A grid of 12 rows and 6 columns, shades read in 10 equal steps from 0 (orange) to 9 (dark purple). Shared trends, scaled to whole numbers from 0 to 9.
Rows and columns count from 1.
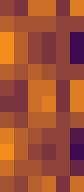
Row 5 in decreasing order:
5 5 4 4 3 3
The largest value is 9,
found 3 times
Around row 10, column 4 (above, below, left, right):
5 5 5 5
